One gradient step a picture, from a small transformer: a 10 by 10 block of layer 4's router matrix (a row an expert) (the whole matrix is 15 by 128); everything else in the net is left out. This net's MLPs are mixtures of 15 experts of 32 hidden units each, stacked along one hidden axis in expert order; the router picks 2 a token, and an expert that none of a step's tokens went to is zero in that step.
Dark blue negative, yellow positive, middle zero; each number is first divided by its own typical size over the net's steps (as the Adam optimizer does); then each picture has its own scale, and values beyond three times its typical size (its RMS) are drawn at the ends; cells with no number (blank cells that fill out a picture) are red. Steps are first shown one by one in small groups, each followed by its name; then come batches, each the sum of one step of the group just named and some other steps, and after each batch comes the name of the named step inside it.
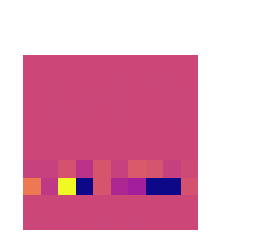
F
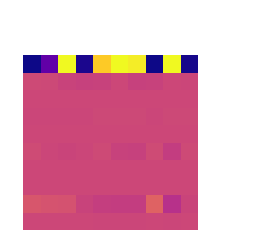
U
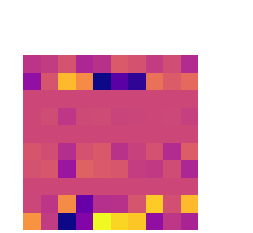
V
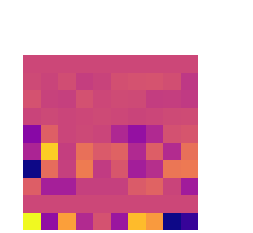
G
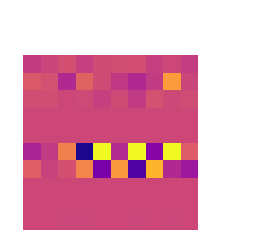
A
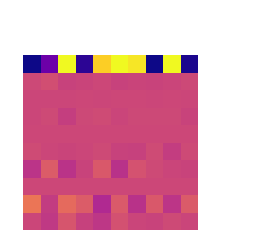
U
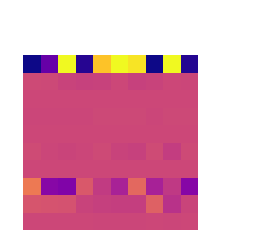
U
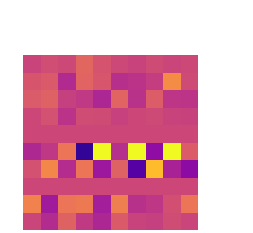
A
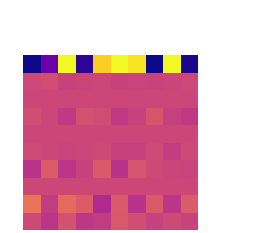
U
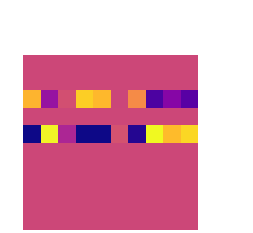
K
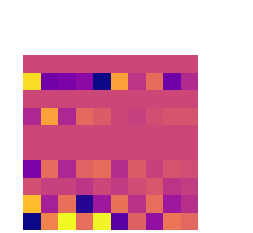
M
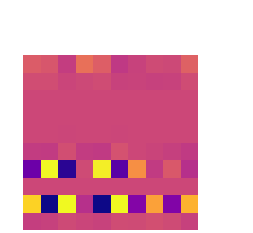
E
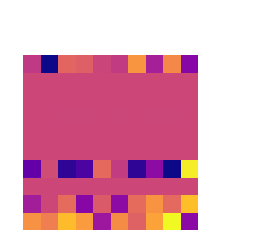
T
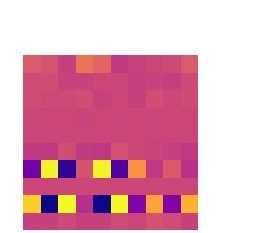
E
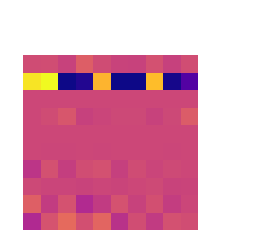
M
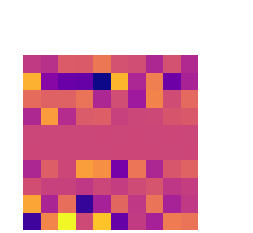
M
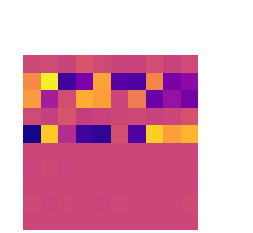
K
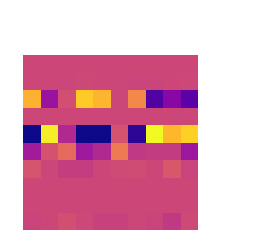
K
